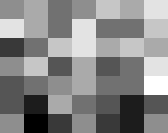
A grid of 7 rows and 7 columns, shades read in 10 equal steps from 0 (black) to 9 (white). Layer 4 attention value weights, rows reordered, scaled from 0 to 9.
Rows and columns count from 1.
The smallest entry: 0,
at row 7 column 2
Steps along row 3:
up up up down up down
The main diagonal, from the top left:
5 6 7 6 4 1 5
